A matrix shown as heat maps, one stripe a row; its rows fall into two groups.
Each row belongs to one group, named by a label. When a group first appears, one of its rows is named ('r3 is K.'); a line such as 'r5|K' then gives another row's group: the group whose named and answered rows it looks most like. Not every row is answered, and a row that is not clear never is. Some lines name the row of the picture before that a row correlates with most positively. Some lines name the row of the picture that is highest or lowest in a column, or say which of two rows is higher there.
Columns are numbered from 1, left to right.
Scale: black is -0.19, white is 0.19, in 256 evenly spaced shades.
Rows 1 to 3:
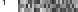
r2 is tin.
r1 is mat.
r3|mat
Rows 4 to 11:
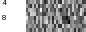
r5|tin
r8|tin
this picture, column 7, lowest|5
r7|mat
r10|mat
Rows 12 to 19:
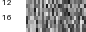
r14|tin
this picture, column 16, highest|16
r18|mat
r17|mat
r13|mat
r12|tin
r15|tin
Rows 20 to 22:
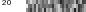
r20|mat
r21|tin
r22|tin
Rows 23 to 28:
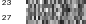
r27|tin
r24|tin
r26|tin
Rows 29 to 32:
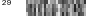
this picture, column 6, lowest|29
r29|mat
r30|tin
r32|tin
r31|tin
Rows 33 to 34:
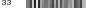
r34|tin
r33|tin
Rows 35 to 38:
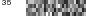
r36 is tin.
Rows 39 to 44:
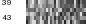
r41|tin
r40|mat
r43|mat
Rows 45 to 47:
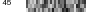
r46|mat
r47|tin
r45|mat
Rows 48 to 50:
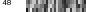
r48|mat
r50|mat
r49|mat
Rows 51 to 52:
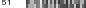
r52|mat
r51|mat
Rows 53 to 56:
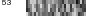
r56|tin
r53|mat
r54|mat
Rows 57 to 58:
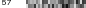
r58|tin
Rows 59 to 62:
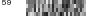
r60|tin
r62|mat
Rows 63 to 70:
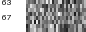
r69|mat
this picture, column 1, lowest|69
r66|tin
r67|mat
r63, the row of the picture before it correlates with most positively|59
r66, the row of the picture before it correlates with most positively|59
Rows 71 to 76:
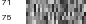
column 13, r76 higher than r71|No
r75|mat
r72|tin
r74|mat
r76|mat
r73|tin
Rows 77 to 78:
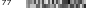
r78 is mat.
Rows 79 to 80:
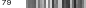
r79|tin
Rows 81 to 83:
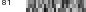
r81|tin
